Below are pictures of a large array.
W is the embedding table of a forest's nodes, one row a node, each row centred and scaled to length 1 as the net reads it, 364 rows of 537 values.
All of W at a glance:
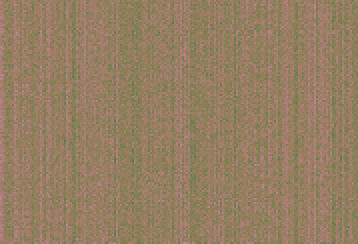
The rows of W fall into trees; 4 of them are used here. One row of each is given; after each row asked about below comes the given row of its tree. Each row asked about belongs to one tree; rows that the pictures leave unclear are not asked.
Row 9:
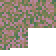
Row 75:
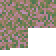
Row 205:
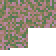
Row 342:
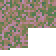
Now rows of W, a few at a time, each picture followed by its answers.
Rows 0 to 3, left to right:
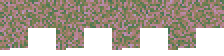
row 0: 75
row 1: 9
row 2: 205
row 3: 9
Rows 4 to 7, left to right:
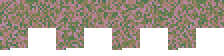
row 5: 205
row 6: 75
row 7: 75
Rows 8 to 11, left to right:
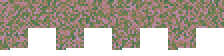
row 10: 9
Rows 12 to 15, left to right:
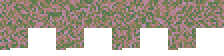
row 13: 75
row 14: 9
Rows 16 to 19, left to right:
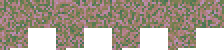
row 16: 205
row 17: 9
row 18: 9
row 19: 9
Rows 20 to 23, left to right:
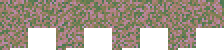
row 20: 75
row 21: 75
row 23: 9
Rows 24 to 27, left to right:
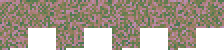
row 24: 75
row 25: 9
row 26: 9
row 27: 75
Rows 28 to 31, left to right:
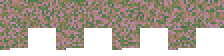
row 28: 75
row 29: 9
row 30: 342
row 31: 205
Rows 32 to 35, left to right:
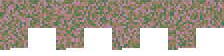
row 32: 75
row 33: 75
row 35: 75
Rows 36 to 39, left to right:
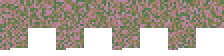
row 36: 9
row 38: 9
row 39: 9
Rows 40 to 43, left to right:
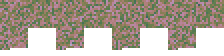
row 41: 205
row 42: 9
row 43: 342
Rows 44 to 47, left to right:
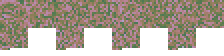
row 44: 9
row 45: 75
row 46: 75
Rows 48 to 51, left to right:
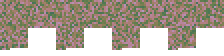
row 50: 75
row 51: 342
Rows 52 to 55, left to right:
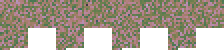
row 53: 342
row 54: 75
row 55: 9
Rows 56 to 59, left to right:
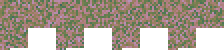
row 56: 205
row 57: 9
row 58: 75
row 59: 75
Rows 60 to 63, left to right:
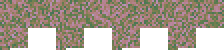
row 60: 75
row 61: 9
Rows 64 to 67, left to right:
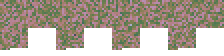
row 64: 342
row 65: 205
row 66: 205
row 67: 75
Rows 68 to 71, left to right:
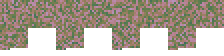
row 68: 9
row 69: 205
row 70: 9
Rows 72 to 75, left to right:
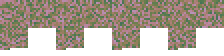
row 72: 9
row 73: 9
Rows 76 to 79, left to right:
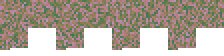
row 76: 9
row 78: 9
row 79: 75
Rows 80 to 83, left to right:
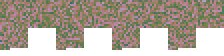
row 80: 75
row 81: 9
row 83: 9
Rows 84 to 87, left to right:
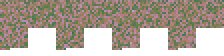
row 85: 205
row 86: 75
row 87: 75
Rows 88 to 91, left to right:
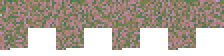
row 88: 205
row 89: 9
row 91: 9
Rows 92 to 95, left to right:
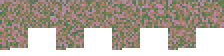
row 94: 9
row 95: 9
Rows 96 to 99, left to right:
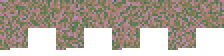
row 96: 75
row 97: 205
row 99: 75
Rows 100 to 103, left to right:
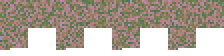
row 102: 205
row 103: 9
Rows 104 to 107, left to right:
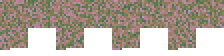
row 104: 75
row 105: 75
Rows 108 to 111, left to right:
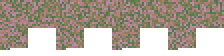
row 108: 342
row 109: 75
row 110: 9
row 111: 75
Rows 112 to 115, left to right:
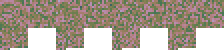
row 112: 9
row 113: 9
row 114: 75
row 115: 9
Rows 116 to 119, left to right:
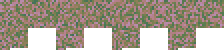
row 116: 75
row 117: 75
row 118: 9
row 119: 9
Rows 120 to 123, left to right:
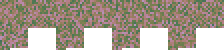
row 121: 9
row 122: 205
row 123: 75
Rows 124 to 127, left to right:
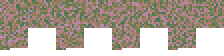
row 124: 75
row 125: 342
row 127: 75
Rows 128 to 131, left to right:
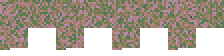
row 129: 342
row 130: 205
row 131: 75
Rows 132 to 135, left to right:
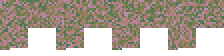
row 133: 9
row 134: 342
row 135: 75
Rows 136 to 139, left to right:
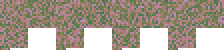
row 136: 75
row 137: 75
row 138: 9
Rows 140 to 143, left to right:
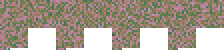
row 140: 205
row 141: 75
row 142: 75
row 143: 75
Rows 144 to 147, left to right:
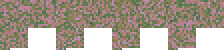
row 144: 9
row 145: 9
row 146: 9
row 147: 342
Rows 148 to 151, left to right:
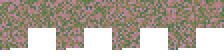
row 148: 75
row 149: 75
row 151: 9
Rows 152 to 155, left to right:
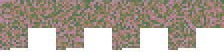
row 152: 9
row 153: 75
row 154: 9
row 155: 9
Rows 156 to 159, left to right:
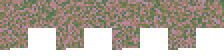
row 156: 75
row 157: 75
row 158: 342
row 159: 9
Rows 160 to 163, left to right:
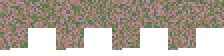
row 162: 9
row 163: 75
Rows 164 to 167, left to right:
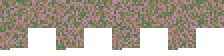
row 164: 9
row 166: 9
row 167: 75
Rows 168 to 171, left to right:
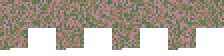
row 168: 75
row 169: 9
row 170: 9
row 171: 75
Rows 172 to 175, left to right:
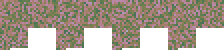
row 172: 9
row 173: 342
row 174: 9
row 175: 75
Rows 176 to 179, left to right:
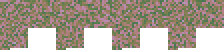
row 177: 9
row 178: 75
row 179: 75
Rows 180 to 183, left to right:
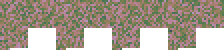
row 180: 75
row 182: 75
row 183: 9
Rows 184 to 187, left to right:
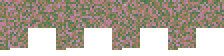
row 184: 75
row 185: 205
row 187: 75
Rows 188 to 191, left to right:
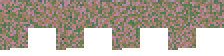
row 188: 9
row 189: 9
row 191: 75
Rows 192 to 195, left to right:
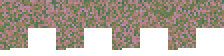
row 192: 9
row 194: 342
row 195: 75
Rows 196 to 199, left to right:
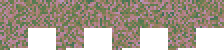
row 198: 205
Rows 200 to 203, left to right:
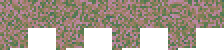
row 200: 75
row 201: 342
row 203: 9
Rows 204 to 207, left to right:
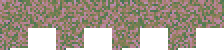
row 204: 9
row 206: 205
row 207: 9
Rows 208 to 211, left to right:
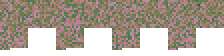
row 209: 342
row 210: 9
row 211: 75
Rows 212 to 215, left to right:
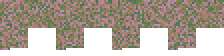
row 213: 9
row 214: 9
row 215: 75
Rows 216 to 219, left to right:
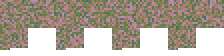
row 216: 9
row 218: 9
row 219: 9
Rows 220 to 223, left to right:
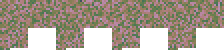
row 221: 9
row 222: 75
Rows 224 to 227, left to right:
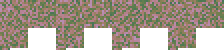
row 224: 75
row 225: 9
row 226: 75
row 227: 75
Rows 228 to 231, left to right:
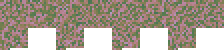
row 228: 342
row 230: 75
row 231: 75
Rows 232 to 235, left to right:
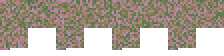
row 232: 75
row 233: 9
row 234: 9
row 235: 75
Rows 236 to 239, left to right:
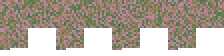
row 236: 75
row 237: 75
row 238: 75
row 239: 75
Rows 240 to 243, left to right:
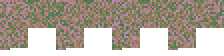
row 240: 75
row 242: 75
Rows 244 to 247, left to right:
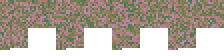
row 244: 75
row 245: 9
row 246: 342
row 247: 205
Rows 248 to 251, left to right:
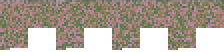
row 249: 75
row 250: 9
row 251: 9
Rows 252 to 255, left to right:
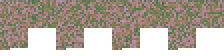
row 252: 75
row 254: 342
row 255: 75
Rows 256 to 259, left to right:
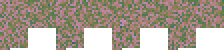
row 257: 9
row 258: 342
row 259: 9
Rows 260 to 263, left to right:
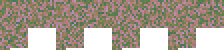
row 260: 205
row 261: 75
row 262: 75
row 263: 75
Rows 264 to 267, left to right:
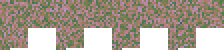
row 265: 75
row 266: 9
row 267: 9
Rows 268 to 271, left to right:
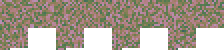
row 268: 9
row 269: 75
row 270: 9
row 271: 205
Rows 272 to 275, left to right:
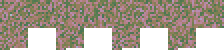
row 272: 75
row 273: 342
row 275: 342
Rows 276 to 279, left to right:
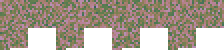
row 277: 342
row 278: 205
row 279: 75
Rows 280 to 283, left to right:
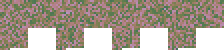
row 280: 75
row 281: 9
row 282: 342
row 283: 9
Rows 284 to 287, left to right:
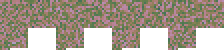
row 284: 75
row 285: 9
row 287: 205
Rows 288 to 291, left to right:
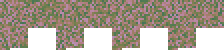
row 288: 75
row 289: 75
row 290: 75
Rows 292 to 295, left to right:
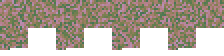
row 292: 9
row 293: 9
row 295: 9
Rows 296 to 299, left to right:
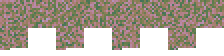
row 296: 9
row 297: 75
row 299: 342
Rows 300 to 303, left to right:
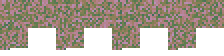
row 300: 9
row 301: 205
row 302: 9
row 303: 75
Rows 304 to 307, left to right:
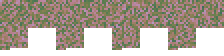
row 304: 75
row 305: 75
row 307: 75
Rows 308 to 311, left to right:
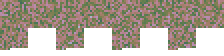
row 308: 9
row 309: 205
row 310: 75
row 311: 205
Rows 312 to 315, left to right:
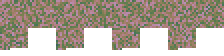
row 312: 9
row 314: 342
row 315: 75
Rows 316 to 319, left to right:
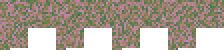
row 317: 75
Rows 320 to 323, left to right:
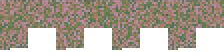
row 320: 9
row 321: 75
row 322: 205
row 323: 9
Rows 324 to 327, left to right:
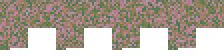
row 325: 342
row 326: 9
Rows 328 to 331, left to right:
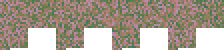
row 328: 75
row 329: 9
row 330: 9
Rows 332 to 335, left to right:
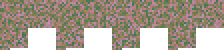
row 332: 205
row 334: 9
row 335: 205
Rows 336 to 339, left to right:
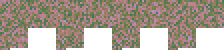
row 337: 9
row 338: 9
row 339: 75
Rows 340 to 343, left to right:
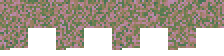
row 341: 75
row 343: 75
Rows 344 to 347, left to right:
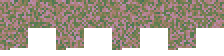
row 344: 9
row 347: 205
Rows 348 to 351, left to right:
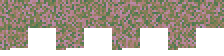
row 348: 9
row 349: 75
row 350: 75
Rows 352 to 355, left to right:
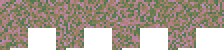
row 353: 75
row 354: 342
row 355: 75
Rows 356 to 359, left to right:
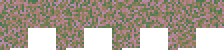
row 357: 9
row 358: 9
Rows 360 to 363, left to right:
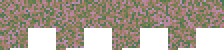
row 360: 75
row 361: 75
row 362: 9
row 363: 9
